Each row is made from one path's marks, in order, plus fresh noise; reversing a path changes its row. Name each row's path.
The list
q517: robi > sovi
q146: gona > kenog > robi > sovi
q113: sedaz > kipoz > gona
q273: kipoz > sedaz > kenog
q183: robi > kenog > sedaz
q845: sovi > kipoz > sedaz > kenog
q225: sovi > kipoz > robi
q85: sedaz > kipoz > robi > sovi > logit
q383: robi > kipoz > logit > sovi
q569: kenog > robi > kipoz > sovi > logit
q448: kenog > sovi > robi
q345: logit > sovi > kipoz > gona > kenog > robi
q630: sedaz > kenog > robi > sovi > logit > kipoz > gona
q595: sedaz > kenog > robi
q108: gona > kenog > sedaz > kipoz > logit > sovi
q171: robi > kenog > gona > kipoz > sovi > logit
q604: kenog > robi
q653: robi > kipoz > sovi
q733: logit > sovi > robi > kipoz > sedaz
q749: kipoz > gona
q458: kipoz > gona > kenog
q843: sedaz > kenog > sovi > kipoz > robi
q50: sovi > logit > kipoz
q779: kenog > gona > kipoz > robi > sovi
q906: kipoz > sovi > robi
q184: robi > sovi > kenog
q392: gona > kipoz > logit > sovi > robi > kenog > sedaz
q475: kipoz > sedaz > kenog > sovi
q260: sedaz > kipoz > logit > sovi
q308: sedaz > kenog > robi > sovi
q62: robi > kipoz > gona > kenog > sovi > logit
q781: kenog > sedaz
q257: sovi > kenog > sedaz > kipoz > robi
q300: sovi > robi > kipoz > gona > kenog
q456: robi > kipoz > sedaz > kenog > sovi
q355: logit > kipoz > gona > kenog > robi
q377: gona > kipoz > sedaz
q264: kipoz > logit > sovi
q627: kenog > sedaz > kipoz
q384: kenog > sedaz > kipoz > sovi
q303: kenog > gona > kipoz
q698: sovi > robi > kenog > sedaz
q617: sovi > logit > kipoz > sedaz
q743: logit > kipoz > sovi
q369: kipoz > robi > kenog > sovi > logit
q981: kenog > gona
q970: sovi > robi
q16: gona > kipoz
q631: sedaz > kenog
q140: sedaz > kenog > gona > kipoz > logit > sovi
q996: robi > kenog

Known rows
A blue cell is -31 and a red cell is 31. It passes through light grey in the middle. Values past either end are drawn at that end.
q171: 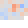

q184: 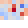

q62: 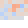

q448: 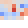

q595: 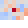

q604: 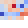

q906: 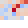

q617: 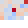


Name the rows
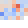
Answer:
q303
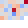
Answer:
q264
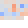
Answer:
q569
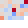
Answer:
q50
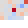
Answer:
q733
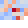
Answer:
q631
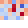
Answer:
q517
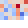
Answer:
q749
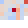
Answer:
q260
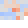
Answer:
q384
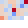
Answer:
q743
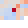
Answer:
q845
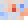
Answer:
q183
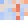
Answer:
q273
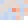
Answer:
q140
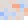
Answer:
q779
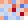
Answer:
q970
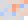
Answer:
q369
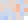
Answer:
q108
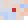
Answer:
q257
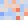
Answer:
q627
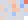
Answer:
q355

